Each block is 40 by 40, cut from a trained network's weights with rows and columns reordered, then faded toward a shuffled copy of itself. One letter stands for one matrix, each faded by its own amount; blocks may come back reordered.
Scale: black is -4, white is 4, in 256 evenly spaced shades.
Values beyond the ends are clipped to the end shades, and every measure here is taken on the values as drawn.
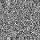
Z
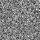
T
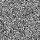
T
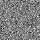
Z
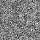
Z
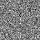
Z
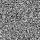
T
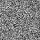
T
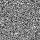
T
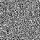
Z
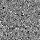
T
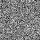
T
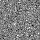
T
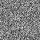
Z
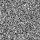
Z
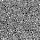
T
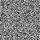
T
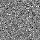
T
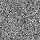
T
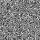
T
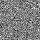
Z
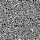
T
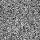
Z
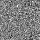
T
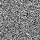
T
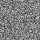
T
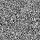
Z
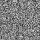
Z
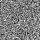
T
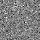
T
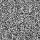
Z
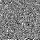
T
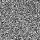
Z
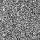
Z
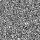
Z
